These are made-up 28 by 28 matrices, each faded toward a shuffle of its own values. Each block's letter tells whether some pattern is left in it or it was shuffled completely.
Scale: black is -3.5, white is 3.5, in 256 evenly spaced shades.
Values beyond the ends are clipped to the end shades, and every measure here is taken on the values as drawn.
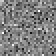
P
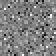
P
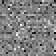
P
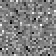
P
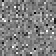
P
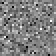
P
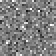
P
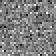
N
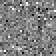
N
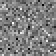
P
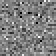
N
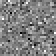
N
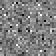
P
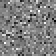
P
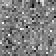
P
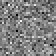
P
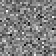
N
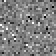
N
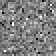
P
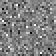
N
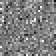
P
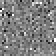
P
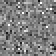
P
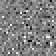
P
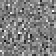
P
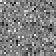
P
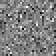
N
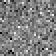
N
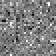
P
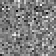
P
